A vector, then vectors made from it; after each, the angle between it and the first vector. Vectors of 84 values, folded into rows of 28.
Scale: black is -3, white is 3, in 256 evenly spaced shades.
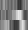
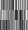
partly opposed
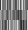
partly opposed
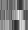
nearly parallel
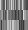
partly opposed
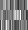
partly aligned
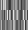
orthogonal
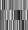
partly opposed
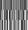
orthogonal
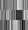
nearly opposite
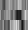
nearly opposite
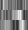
nearly parallel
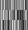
partly opposed
